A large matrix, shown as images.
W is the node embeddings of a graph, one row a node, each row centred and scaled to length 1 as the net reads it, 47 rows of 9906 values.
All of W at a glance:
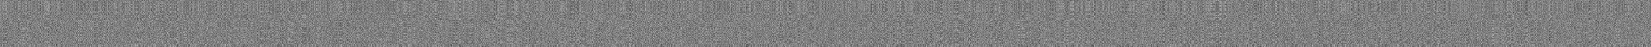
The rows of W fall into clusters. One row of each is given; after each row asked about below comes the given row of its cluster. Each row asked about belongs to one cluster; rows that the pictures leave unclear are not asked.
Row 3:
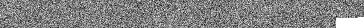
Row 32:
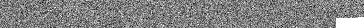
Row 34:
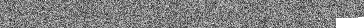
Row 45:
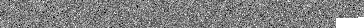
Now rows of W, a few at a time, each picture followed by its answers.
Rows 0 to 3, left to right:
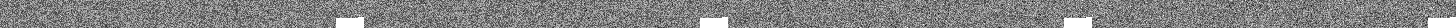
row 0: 32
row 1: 3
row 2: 3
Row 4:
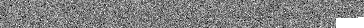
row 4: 45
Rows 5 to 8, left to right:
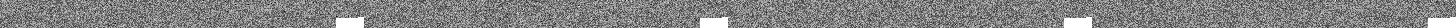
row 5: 3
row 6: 3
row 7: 45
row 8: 3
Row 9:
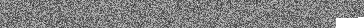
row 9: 3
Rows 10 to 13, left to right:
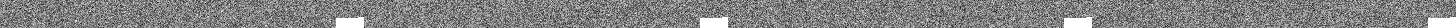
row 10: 3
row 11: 45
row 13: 3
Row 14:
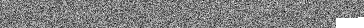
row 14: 3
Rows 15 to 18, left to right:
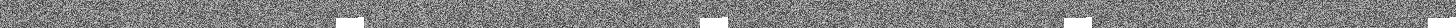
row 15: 32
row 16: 45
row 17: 32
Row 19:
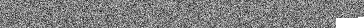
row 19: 3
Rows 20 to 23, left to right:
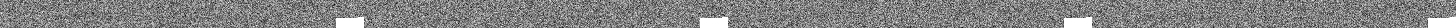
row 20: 34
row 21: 45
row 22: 34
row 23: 34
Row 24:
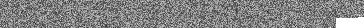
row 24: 32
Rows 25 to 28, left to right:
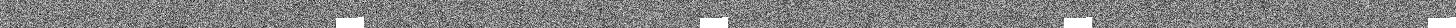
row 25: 34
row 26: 32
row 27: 3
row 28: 34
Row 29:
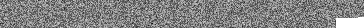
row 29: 34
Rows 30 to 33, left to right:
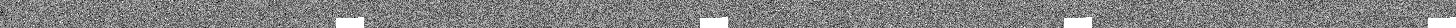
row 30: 45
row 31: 34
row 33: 3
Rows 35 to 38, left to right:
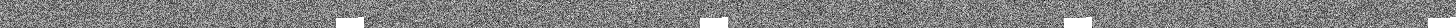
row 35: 34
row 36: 3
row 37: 34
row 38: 45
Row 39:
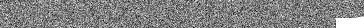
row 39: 34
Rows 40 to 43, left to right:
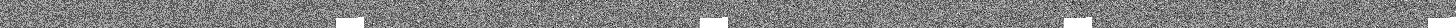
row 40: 34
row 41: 3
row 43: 34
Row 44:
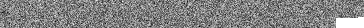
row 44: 45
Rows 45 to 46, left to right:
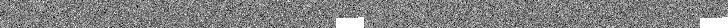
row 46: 45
